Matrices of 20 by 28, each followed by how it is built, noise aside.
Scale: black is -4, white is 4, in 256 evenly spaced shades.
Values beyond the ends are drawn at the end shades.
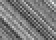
Toeplitz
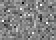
noise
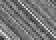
Toeplitz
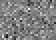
noise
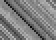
Toeplitz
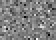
noise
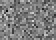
noise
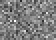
noise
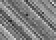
Toeplitz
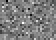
noise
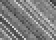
Toeplitz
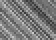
Toeplitz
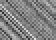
Toeplitz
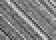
Toeplitz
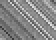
Toeplitz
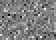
noise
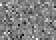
noise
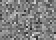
noise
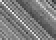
Toeplitz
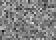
noise
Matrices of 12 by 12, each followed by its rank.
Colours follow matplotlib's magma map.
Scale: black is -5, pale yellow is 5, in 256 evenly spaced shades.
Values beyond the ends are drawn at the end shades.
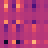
one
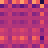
one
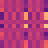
one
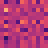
two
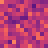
full rank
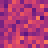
full rank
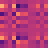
one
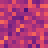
full rank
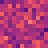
full rank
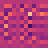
two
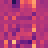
two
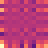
one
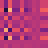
one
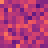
full rank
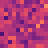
full rank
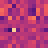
two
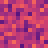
full rank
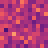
full rank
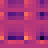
one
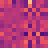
two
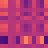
one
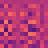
two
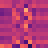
two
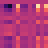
one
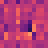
two
